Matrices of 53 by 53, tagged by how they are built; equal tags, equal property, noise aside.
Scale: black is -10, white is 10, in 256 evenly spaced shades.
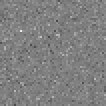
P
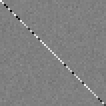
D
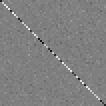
D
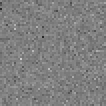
P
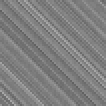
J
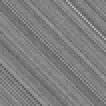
J
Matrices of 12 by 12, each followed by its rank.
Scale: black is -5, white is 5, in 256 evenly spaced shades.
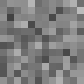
full rank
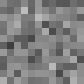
full rank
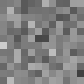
full rank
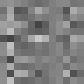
two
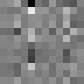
two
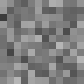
full rank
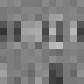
two
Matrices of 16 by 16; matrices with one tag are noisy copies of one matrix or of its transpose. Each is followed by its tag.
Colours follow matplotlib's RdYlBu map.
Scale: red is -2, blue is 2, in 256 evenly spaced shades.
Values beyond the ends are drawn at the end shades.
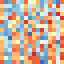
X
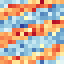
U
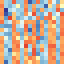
X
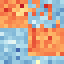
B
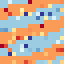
U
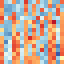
X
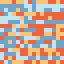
X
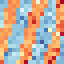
U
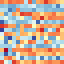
X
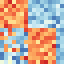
B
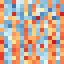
X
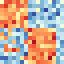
B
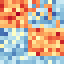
B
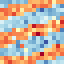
U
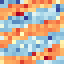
U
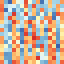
X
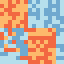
B
